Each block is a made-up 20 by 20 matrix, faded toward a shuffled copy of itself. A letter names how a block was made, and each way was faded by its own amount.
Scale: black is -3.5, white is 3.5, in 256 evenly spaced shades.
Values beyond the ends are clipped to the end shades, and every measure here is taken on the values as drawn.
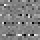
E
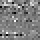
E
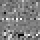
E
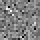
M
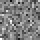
M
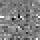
E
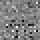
E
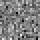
M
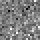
M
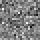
M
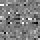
E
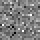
M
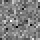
M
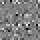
E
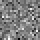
M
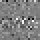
E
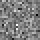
M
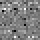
E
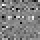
E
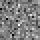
M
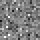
M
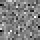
M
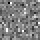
M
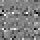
E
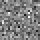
M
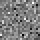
M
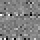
E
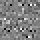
E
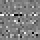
E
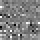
E
